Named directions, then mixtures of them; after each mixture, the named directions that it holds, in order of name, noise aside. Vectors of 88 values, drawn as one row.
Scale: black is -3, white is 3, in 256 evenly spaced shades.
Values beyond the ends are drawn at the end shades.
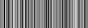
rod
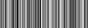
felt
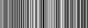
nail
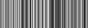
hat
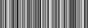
felt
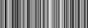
felt, nail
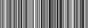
felt, rod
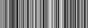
felt, nail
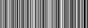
felt, hat, nail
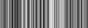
felt, hat, nail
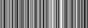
felt, nail, rod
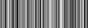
felt, nail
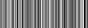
felt, hat, rod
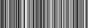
hat, rod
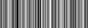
felt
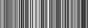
felt, hat, nail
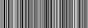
rod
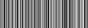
felt, rod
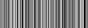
felt, hat, rod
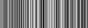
nail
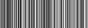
felt, hat
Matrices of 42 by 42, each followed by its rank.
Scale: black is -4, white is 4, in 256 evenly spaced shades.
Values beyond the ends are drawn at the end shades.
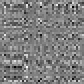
five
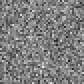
full rank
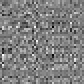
five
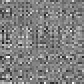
five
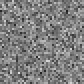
full rank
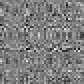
five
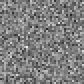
full rank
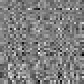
five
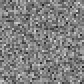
full rank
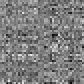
five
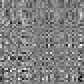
five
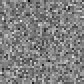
full rank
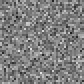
full rank
